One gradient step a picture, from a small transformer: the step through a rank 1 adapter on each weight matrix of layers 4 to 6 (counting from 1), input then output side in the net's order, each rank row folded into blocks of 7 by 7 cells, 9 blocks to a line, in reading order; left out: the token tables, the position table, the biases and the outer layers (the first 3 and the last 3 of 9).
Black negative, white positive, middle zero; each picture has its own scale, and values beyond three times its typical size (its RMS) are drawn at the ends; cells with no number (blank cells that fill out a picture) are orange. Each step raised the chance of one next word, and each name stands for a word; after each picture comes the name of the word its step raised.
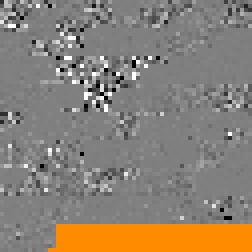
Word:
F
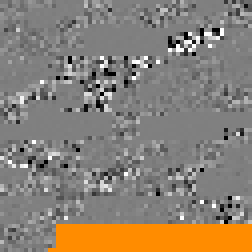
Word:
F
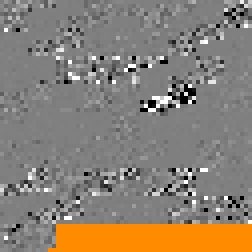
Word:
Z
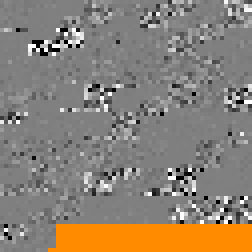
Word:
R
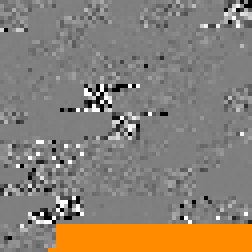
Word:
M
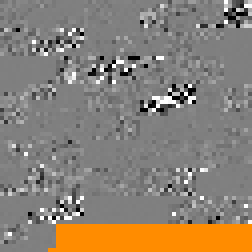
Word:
Z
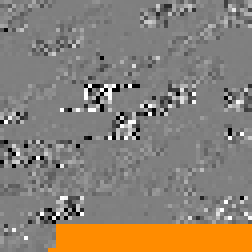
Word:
M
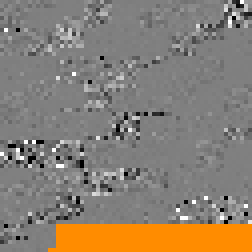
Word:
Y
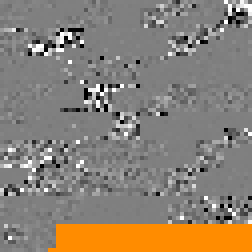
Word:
Y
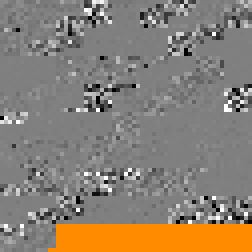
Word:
R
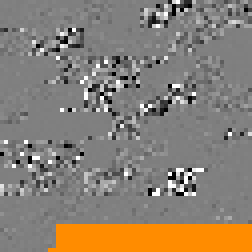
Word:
F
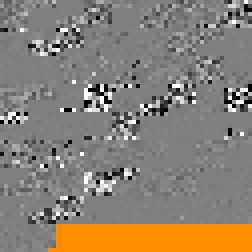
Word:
M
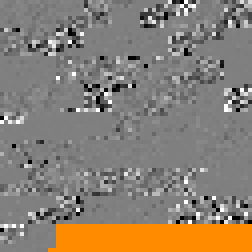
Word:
R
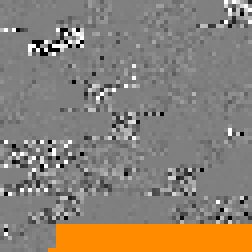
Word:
Y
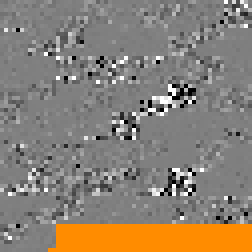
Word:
Z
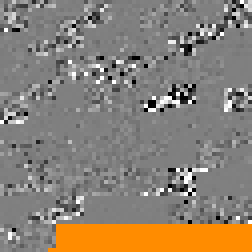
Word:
Z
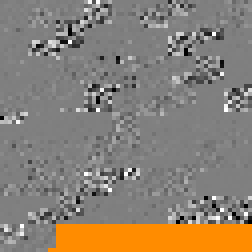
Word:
R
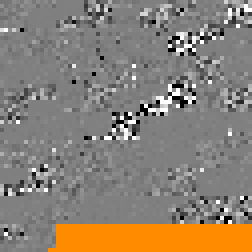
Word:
Z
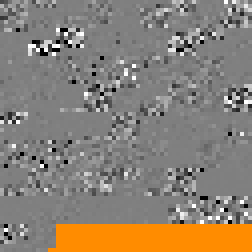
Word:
R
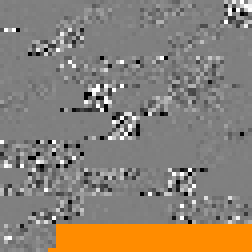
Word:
Y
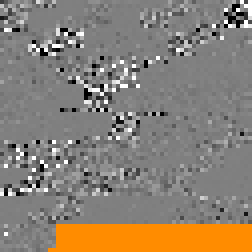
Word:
Y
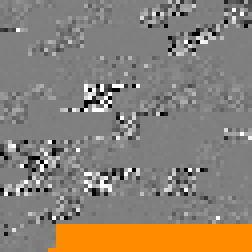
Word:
M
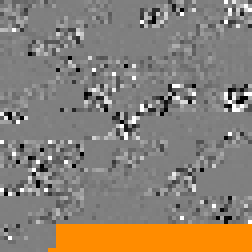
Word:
Y
